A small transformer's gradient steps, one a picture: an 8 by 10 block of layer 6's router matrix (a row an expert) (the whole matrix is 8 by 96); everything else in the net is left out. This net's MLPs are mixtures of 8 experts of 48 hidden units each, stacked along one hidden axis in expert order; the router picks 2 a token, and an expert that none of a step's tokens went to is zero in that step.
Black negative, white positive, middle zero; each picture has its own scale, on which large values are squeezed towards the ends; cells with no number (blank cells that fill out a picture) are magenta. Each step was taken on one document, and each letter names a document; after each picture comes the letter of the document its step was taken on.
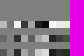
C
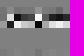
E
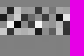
E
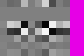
C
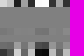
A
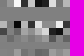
C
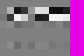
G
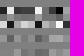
E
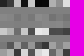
A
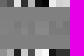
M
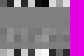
M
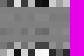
A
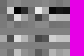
G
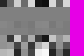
M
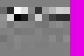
G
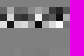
E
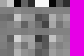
M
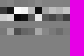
G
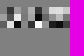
E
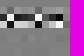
E
